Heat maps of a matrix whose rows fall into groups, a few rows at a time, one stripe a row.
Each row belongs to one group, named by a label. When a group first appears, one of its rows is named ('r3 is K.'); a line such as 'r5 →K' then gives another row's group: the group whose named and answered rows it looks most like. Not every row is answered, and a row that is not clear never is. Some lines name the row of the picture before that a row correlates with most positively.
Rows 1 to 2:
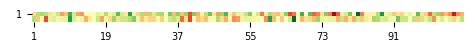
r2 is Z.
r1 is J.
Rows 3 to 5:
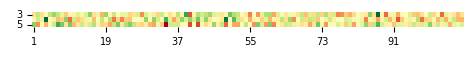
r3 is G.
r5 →Z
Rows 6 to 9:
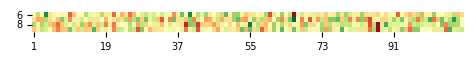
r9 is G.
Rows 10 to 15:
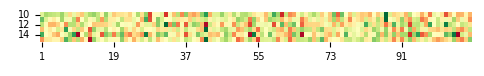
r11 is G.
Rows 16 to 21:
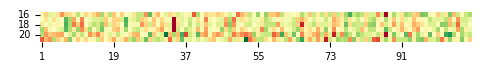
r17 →Z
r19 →Z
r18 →Z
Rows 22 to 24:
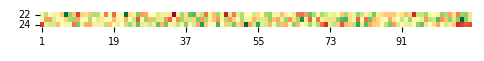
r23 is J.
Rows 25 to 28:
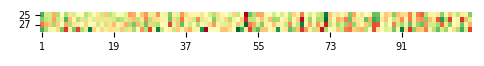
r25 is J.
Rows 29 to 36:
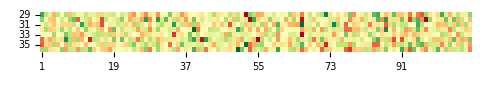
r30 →G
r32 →G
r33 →Z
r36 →G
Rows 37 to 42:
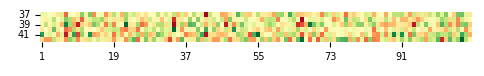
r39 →Z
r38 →Z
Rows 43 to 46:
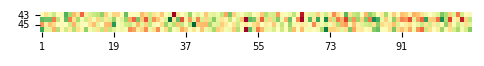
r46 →J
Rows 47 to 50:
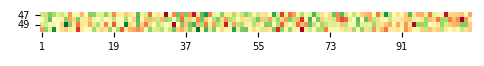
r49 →Z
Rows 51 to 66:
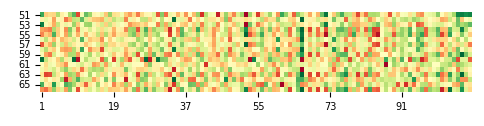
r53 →J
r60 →G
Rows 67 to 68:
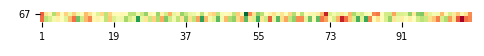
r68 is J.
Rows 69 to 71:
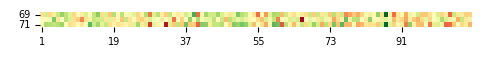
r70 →Z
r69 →G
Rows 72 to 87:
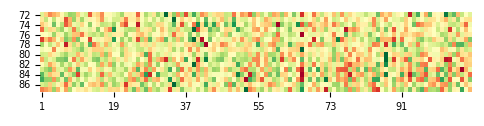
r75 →G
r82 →G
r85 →J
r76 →Z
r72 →G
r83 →J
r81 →G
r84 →G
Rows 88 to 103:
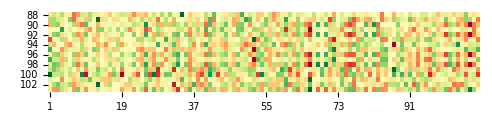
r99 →G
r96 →J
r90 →J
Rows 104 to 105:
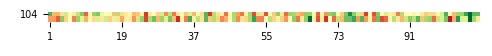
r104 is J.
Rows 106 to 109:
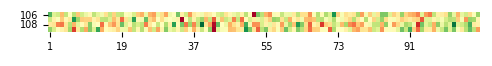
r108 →G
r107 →Z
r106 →J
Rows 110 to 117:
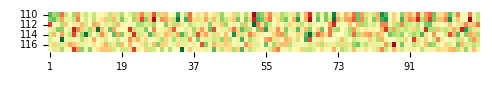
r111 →J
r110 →J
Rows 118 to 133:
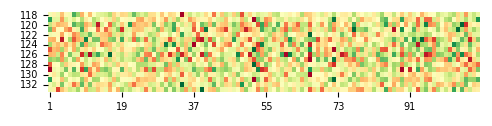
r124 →G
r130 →Z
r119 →J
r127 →J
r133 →G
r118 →Z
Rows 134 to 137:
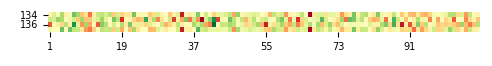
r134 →Z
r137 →Z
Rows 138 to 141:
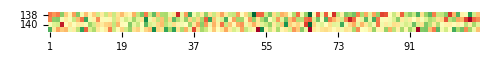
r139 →J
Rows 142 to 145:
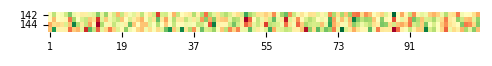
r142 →G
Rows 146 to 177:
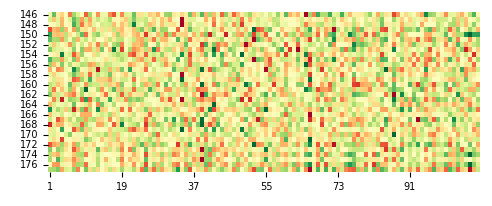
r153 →G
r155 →J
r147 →Z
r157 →G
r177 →J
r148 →Z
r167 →G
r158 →Z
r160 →G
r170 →G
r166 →Z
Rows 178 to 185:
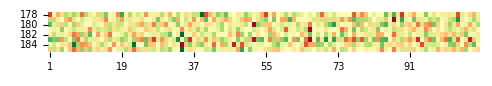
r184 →Z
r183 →J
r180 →J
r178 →G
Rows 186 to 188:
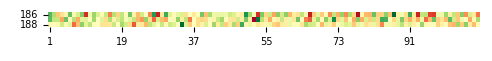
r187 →J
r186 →G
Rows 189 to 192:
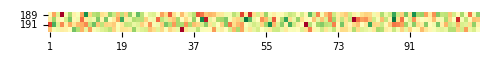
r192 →Z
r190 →G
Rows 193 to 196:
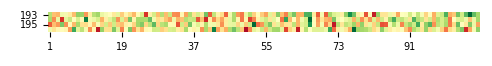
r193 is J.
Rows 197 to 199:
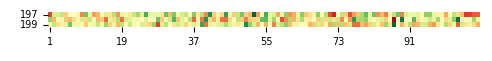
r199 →G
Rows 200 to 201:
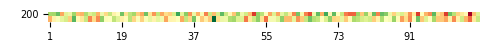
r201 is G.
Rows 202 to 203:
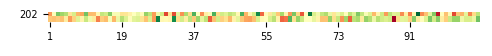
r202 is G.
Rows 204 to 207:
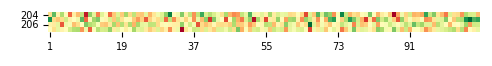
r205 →J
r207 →Z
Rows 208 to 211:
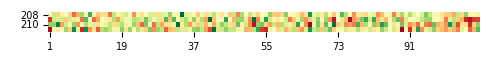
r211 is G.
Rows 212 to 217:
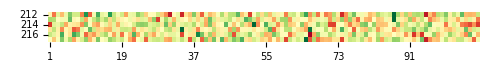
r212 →Z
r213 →G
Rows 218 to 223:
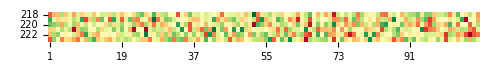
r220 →J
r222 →J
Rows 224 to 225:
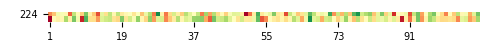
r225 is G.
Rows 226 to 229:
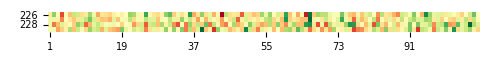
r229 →G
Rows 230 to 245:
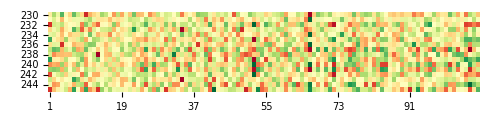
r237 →J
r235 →J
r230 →Z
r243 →Z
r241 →J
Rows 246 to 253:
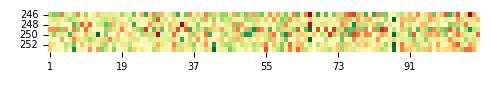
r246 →J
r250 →G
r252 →G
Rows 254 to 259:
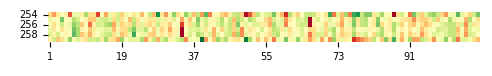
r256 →Z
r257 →Z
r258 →Z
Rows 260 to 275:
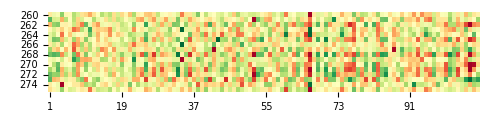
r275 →Z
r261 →J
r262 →J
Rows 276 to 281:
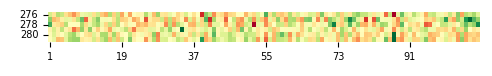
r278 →J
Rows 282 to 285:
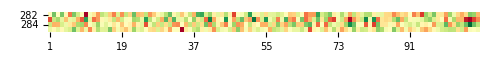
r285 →Z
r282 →Z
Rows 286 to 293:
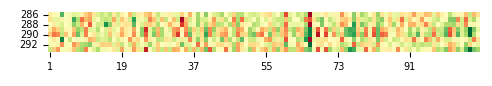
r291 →Z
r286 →Z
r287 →Z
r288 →Z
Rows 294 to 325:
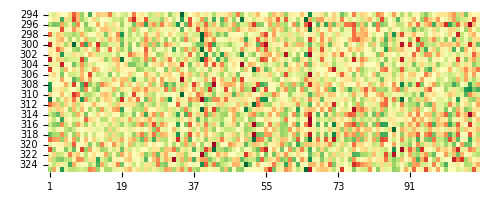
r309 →J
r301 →G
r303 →G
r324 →G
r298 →G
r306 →Z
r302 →Z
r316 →J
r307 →Z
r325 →Z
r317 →G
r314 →J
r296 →J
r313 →G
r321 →G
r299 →G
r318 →J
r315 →Z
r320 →G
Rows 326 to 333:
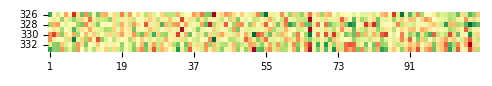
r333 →J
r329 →Z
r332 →J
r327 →Z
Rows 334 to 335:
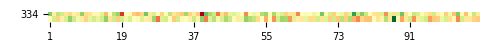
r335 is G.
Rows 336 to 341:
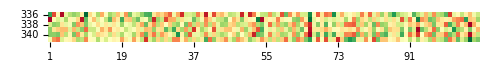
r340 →J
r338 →J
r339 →G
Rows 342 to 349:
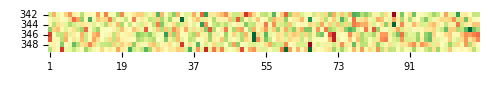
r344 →G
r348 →Z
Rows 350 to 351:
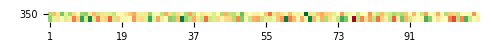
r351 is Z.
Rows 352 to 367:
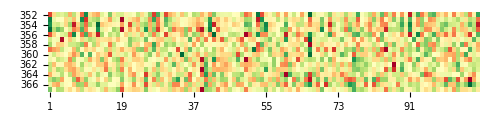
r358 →G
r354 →G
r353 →G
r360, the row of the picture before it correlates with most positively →351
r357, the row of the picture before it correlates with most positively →351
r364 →Z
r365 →J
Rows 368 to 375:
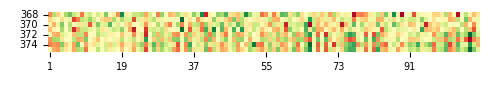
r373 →J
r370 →Z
